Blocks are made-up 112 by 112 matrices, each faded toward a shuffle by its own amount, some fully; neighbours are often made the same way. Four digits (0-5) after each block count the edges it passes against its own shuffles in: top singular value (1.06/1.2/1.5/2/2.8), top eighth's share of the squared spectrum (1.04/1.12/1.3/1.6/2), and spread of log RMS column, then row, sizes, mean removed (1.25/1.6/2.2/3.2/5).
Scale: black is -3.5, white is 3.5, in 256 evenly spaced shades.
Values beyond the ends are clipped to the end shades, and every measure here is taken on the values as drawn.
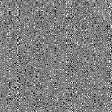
4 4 3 2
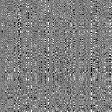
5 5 4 3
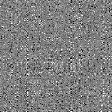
4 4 3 2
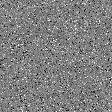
1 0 0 0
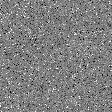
0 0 0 0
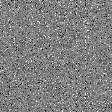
3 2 1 0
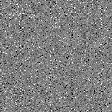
3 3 2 1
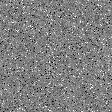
1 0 0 0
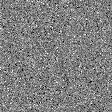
0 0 0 0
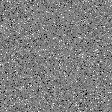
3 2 0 0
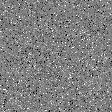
0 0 0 0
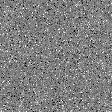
2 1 0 0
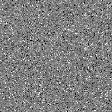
4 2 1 1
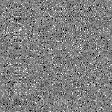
4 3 2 2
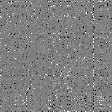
5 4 2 2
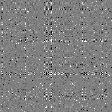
5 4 3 3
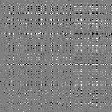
5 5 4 4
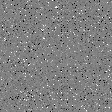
3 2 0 0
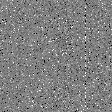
2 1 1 0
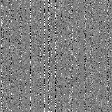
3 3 4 0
